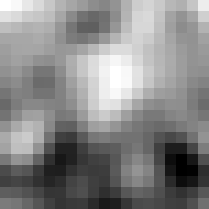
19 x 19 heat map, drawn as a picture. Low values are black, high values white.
Average level on the scale: 50%. Grain: blotchy. Slope: up to the top. Ninth with the lowest average: bottom right.
